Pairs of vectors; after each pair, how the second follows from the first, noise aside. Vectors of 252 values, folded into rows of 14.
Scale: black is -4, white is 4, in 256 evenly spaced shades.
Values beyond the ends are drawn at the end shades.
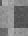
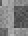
copied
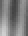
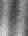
copied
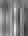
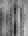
negated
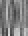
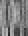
negated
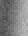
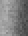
negated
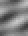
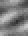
negated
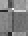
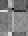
negated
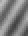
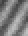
negated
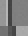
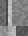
negated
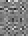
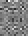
copied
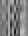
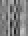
copied
